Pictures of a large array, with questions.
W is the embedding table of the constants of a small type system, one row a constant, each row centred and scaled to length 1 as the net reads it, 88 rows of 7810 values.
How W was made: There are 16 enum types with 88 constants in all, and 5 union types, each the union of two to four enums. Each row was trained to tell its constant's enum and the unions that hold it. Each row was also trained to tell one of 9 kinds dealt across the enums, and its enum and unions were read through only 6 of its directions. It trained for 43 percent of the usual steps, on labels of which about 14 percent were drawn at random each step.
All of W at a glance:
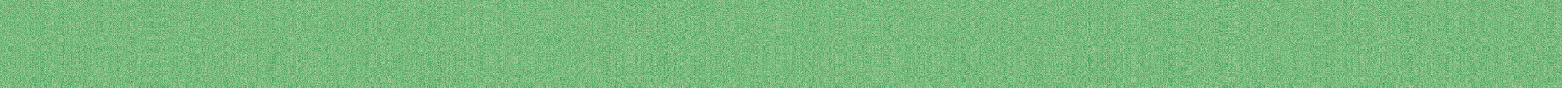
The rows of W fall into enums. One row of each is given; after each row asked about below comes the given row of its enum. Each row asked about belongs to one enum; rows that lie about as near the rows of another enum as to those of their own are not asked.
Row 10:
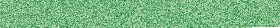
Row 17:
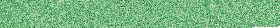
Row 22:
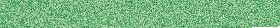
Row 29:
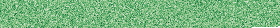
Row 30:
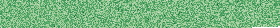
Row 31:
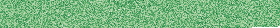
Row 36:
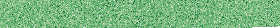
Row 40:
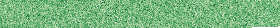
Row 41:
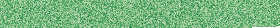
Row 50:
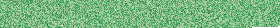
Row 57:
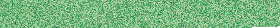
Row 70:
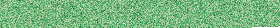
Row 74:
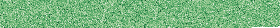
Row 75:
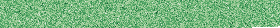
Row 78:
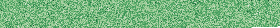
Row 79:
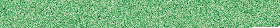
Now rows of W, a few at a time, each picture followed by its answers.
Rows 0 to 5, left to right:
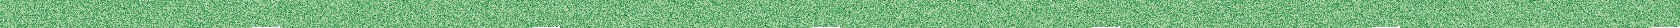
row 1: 79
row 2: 31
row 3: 79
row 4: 75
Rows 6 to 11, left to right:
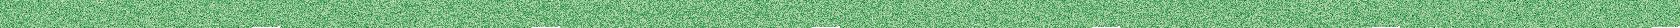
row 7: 29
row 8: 78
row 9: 50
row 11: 74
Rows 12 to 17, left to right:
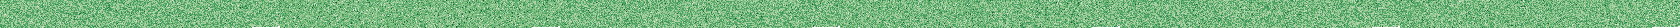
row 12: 75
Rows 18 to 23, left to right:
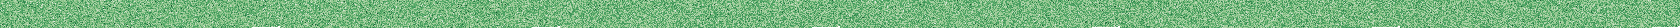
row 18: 29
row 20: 41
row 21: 74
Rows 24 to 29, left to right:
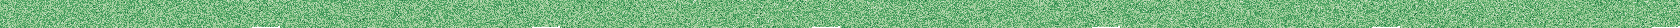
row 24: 31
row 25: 10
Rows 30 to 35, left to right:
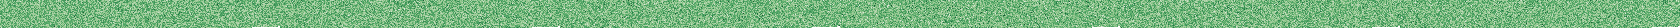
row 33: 10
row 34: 17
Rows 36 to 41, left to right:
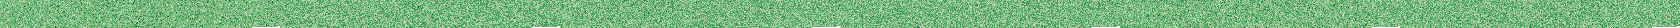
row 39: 41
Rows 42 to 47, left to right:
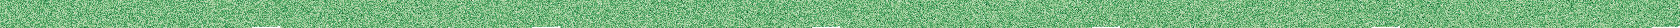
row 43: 17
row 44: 70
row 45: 17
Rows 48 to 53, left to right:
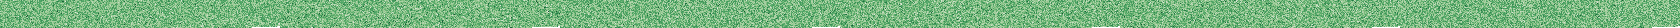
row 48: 50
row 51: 22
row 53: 41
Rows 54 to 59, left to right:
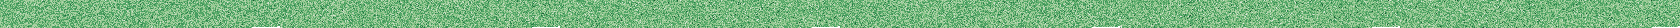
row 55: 79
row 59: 74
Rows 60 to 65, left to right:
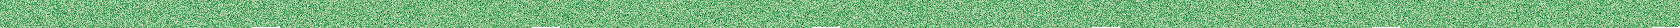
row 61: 29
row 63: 22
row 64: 17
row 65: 74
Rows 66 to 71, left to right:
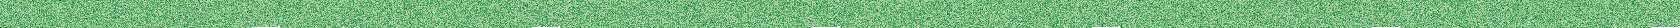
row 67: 79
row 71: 70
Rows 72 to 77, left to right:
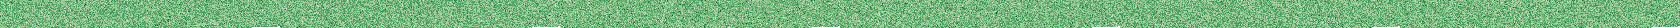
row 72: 78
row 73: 10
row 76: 41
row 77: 29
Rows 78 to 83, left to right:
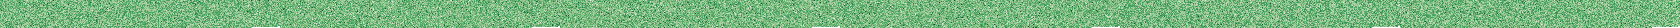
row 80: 74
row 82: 17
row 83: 75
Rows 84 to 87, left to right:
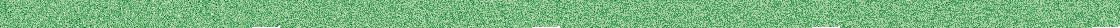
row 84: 79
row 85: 30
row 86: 10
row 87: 10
